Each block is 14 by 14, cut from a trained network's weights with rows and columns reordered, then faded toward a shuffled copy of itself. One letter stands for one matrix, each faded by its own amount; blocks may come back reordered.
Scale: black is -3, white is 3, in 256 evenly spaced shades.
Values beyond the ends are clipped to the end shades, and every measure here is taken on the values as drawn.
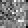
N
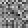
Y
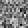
Y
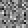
Y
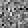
N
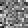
Y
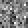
N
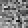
Y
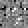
N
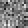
Y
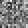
Y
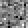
N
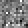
N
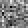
Y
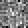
N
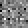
N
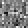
Y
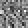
Y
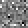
N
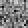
Y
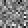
Y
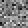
Y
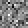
Y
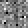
N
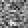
Y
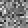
N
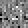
N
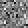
Y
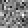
Y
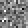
N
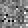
N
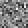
Y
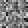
Y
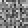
Y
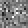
N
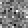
N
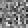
Y
